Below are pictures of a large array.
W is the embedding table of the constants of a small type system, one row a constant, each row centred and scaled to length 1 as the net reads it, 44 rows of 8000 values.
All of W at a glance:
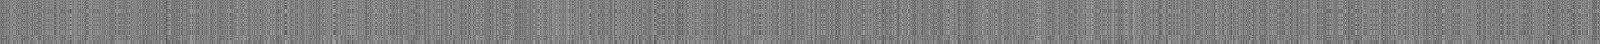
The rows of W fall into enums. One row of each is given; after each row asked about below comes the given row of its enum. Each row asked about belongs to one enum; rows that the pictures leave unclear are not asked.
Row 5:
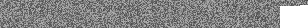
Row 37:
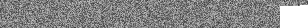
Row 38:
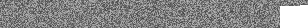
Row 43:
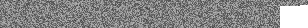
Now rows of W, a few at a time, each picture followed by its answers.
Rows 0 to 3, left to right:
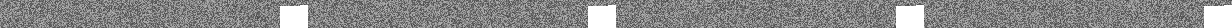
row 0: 5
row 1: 43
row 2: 38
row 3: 5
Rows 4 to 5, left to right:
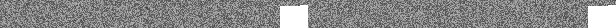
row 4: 43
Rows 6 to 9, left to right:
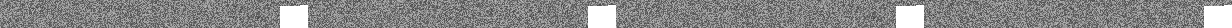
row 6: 5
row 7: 38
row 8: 5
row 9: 43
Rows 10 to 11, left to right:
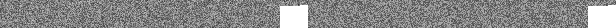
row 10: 37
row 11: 43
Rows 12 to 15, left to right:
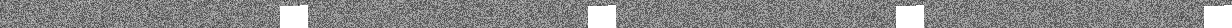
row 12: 37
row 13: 38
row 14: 5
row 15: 5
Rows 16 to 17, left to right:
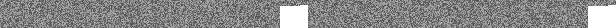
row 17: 43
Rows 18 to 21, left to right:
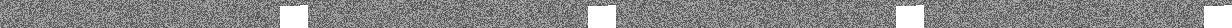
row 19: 38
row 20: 43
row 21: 38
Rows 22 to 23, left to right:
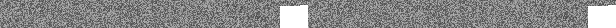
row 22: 5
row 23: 5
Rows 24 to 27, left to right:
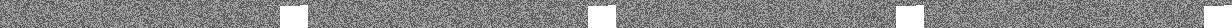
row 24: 43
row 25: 43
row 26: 5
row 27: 38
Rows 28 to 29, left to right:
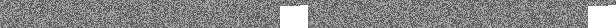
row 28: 5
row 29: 43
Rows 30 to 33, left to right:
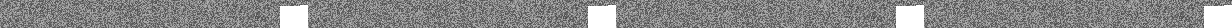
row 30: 5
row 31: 5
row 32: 5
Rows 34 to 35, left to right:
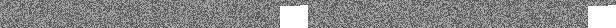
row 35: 43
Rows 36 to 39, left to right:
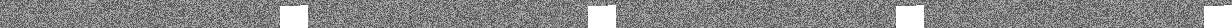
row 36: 38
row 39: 38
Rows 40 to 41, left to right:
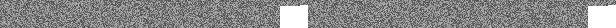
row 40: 43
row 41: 43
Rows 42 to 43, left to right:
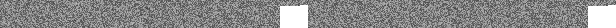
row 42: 43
